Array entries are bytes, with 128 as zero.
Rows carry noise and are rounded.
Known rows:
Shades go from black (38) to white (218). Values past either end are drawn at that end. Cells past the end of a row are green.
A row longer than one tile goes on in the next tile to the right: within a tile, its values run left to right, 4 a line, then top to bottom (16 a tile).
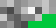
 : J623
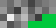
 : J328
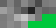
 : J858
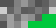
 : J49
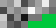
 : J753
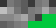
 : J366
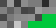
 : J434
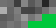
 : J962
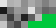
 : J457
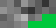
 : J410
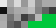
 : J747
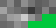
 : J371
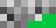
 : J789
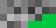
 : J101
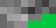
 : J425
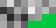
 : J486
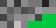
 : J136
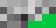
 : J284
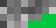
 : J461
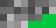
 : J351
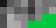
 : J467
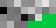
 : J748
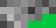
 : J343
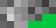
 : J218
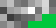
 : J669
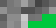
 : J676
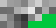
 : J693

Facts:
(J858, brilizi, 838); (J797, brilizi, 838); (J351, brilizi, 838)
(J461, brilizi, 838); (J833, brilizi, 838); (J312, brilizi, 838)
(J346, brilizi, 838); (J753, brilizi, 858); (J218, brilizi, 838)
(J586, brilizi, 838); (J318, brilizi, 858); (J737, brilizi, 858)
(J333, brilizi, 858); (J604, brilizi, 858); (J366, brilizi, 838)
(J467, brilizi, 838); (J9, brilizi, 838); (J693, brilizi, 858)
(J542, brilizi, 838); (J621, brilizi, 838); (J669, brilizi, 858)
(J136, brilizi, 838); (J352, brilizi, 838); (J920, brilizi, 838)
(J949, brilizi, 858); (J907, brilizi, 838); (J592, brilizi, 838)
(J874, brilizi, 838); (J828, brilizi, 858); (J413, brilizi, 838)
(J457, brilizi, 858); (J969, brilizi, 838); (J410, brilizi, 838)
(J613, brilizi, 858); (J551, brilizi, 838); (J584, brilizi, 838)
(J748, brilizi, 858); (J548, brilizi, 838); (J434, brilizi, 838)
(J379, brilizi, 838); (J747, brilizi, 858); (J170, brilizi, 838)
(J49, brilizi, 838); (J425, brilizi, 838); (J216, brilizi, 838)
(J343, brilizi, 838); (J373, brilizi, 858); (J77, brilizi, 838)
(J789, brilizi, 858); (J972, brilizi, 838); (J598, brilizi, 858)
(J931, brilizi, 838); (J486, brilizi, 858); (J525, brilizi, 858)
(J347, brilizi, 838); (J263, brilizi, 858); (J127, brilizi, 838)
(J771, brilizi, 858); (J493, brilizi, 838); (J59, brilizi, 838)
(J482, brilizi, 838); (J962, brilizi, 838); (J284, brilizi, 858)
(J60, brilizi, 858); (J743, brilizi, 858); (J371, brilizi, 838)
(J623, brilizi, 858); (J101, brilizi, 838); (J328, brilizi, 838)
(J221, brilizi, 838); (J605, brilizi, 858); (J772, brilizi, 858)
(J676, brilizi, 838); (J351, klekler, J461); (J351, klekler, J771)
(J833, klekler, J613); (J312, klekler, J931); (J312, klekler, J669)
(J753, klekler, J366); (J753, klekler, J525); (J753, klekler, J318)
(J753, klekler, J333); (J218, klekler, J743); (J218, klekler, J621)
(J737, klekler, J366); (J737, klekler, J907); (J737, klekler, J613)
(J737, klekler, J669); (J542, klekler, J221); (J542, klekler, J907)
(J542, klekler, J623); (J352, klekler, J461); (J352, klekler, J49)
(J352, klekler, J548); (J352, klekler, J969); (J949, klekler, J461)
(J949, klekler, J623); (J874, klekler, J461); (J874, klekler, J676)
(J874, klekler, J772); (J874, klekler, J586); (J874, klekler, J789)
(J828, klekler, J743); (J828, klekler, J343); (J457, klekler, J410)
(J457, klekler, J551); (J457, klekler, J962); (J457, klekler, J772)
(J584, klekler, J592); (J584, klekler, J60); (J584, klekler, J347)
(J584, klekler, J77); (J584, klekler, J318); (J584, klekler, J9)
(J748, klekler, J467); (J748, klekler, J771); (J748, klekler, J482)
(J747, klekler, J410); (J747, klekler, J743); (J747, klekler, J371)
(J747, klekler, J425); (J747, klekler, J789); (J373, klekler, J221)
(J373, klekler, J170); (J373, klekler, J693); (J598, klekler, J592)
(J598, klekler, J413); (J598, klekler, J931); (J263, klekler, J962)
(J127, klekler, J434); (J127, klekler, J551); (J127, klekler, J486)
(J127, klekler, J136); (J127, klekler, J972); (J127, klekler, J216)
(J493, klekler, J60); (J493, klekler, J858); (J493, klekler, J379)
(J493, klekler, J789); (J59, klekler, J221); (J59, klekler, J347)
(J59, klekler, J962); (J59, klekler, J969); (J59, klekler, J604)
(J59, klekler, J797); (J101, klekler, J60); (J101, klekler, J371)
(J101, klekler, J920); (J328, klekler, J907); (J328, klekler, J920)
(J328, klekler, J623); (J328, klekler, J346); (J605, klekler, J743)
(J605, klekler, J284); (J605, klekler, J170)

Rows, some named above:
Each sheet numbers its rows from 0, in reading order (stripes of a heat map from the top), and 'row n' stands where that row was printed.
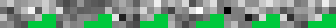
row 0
J623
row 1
J969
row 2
J318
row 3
J737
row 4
J748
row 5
J60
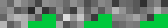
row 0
J493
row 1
J328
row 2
J366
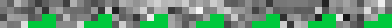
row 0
J874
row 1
J352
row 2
J771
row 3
J949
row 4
J170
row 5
J127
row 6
J318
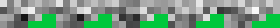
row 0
J373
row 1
J373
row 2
J604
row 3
J743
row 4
J949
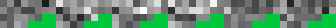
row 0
J551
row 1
J263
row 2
J737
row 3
J598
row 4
J797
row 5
J59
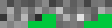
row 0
J312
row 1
J907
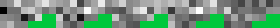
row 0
J748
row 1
J753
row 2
J623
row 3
J737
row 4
J221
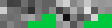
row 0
J347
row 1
J772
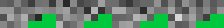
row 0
J833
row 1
J584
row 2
J592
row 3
J542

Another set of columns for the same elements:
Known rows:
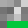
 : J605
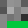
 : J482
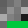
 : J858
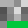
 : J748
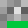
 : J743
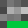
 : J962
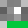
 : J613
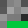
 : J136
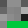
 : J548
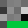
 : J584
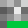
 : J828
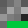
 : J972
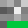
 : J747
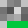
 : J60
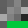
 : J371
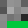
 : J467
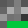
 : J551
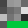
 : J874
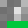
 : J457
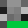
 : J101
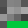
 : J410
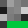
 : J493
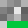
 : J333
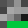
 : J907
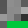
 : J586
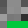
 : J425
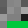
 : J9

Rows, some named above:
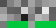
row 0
J461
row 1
J623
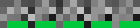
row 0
J551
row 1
J328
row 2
J312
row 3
J542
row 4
J592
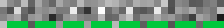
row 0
J60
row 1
J170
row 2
J486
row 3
J737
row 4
J693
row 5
J747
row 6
J410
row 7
J969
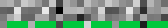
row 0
J373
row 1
J318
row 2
J833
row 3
J771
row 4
J753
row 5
J218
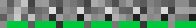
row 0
J598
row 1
J874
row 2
J59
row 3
J352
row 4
J461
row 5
J59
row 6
J366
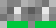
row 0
J772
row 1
J263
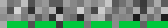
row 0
J789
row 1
J127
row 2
J493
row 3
J949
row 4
J592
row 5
J312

